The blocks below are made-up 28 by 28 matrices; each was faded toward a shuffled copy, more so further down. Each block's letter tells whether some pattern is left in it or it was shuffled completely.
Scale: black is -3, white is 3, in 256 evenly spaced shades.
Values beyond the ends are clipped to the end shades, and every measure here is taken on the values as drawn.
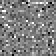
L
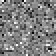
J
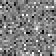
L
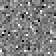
J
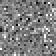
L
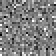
L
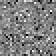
L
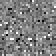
L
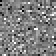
J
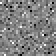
J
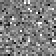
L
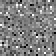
J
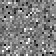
J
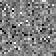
L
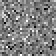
J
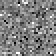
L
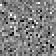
L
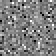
L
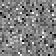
J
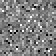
L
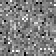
J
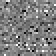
L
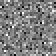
J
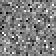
J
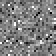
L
